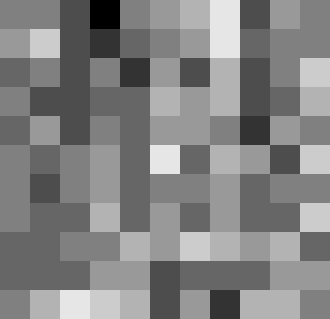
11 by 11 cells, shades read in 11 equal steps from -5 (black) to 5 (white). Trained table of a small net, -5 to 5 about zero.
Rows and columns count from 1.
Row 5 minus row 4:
-1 3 0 1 0 -1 0 -2 -1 2 -2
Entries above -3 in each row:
10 10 10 11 10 11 11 11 11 11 10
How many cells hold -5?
1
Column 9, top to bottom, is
-2 -1 -2 -2 -3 1 -1 -1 1 -1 2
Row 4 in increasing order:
-2 -2 -2 -1 -1 -1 0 1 2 2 2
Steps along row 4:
down same up same up down up down up up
